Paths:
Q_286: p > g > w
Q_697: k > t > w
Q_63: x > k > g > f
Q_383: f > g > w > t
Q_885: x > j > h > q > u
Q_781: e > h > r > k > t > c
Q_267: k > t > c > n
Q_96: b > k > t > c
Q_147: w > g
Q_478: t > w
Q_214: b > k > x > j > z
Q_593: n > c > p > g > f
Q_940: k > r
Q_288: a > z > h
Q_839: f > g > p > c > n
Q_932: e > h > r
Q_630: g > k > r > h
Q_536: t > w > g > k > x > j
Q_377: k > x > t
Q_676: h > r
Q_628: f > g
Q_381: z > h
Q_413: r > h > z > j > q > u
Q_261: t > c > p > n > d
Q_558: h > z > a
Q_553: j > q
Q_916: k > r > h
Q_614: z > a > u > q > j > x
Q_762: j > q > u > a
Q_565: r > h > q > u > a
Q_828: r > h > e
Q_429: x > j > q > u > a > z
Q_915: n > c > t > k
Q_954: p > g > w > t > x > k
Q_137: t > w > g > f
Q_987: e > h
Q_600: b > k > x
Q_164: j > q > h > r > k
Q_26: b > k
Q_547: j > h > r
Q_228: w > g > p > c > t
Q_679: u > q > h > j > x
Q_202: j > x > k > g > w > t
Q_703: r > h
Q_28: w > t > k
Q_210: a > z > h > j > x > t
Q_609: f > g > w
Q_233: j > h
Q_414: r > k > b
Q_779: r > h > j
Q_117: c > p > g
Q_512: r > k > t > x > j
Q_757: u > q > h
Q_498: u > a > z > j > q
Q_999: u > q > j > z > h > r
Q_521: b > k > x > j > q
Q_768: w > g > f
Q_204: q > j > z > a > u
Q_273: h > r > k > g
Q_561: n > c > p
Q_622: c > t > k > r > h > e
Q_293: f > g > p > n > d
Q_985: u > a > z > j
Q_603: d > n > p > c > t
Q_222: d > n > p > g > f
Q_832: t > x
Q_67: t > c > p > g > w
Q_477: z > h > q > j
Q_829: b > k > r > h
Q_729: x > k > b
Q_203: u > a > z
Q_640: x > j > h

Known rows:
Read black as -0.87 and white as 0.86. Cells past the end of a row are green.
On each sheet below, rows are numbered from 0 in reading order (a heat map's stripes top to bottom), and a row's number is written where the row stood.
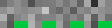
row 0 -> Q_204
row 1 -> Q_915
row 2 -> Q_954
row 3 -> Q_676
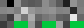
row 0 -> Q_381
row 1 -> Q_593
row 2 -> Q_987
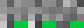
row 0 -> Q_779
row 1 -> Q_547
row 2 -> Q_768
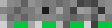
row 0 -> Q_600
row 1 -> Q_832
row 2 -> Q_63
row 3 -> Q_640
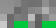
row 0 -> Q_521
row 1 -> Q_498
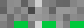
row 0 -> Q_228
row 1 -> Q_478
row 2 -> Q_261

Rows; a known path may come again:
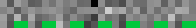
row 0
Q_828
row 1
Q_593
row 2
Q_214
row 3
Q_381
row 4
Q_477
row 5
Q_228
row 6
Q_565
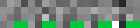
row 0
Q_383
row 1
Q_932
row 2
Q_839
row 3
Q_679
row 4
Q_233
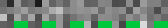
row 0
Q_288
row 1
Q_558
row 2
Q_222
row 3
Q_885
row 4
Q_117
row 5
Q_729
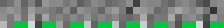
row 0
Q_622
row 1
Q_547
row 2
Q_954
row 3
Q_202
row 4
Q_63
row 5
Q_521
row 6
Q_204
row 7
Q_640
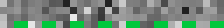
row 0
Q_829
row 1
Q_377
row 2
Q_987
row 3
Q_628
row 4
Q_478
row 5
Q_768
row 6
Q_832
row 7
Q_28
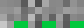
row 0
Q_96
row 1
Q_703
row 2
Q_413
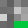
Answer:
Q_203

